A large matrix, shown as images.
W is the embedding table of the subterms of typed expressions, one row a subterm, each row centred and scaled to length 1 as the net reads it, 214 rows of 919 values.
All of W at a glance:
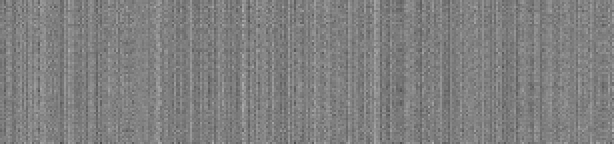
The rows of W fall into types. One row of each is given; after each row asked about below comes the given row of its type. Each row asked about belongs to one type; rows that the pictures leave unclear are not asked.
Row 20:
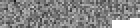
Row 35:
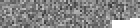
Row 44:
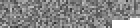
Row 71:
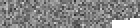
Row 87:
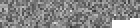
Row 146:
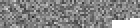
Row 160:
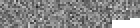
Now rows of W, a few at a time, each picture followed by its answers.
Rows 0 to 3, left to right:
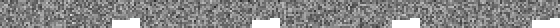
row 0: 87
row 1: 160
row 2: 20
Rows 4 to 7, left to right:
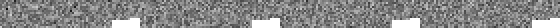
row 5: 20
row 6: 35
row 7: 160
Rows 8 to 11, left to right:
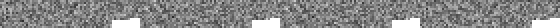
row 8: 35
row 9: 146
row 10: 146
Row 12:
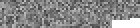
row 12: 20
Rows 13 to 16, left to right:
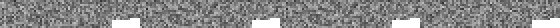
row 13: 20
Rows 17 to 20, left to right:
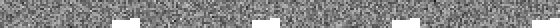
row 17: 160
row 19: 87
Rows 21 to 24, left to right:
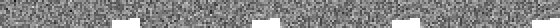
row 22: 35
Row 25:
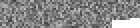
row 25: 87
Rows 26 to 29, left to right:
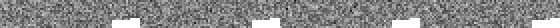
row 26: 71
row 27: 20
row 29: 146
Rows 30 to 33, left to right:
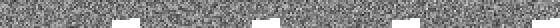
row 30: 87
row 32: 71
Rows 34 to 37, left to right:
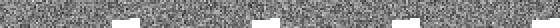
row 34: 35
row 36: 71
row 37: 35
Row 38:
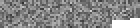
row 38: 160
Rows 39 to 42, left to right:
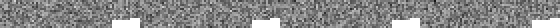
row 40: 160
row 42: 20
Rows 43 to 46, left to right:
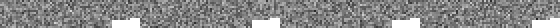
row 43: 146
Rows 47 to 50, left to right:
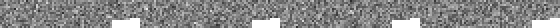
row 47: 35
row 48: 87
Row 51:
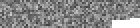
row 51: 146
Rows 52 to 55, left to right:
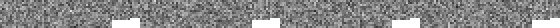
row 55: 160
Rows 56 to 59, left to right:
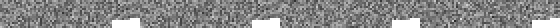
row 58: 87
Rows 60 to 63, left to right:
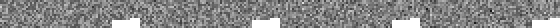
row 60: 87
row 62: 44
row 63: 44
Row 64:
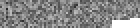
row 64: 160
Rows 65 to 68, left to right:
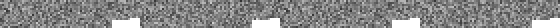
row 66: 35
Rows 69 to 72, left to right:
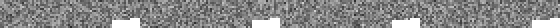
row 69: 160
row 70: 44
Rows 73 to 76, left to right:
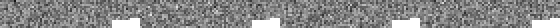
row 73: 20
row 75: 20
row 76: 20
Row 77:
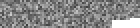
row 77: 146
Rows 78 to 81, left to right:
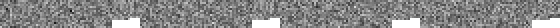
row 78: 44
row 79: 44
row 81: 20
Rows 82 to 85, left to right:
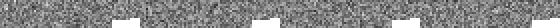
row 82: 87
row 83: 160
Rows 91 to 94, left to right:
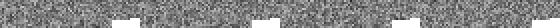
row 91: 20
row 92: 20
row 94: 87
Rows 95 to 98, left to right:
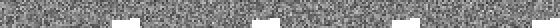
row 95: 20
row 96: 35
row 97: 146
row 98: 44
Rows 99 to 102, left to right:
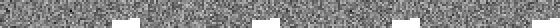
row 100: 87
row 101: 160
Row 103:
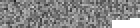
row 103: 20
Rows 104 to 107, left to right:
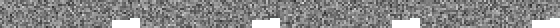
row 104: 160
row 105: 71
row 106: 20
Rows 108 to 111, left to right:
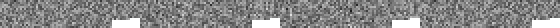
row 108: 87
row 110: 44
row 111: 87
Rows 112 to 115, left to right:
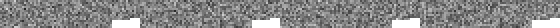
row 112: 160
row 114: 71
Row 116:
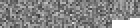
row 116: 44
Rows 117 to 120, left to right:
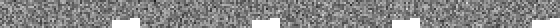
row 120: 87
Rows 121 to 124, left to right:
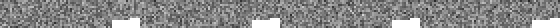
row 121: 44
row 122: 20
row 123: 160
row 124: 160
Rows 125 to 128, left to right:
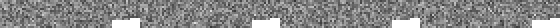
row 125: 71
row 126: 87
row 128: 20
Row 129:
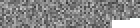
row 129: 35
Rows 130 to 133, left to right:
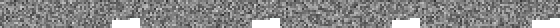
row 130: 35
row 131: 71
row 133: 20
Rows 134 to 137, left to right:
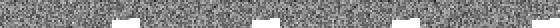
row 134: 35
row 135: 160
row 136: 160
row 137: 20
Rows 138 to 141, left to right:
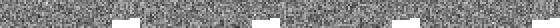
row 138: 44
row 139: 20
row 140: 20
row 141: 44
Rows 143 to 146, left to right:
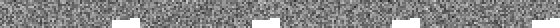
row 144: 44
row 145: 160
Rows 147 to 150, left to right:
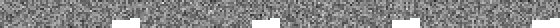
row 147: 160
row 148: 20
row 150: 160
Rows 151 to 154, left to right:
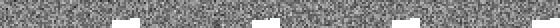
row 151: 160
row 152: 71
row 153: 146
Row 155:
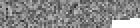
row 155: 160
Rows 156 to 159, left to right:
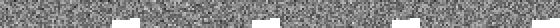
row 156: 160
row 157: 146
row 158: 35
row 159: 87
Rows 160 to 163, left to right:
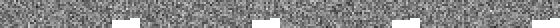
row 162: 71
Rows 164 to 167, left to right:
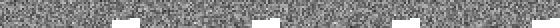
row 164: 35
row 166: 87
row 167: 87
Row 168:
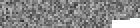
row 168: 35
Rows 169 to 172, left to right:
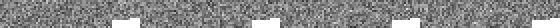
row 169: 44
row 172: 87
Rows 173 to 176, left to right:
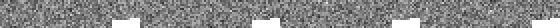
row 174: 160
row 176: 20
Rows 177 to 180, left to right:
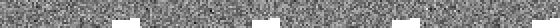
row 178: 44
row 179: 87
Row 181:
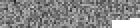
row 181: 20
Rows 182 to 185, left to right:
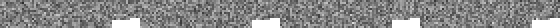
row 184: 44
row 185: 35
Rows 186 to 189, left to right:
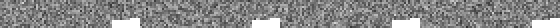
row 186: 35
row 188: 87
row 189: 71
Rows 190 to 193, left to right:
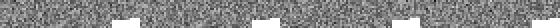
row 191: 87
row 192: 44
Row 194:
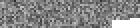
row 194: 20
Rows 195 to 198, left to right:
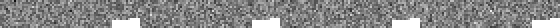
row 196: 44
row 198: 87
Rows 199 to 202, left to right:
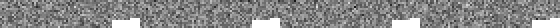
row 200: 160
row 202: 87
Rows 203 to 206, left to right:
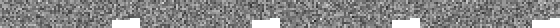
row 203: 71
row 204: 35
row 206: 44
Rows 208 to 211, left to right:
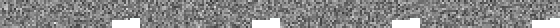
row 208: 71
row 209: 87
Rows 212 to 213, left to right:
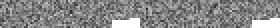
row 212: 35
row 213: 160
